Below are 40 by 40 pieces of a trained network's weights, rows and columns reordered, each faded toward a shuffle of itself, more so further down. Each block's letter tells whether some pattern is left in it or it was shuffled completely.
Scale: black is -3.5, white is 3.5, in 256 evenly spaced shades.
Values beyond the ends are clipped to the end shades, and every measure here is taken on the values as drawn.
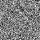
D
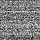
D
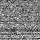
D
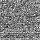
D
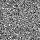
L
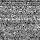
D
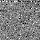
D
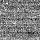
D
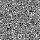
D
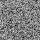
L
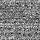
D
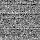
D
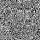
D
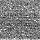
D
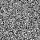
L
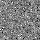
L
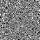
D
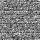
D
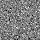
L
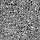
D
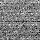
D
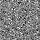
L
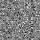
D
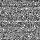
D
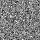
L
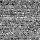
D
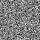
L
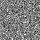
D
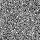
L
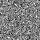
L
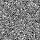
L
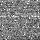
D
